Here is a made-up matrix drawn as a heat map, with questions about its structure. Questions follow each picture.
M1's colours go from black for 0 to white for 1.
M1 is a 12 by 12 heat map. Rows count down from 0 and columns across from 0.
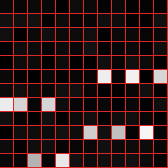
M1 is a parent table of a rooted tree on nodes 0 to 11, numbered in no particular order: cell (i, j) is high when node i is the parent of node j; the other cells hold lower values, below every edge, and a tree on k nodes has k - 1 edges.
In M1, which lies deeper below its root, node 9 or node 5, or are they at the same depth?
node 9
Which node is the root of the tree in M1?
5
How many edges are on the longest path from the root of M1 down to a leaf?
2
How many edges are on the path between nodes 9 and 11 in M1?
2
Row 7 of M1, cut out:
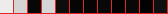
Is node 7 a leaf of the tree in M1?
no
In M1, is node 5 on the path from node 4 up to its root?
yes
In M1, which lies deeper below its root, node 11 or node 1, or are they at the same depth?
node 1
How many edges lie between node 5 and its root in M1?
0
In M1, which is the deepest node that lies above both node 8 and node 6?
9
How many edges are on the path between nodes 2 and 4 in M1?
2
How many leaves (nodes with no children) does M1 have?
8
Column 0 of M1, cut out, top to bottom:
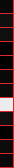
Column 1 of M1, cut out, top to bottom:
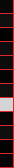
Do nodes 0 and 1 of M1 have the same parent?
yes
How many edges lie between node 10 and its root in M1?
2
